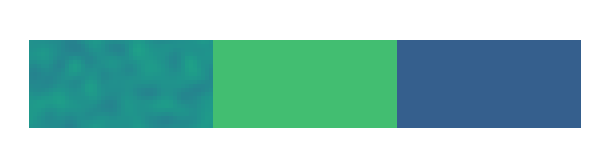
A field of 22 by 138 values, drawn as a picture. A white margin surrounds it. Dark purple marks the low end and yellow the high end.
It is made of 1 by 3 panels. Panel 1,1: middling, blotchy, faint in contrast. Panel 1,2: high, flat. Panel 1,3: low, flat.
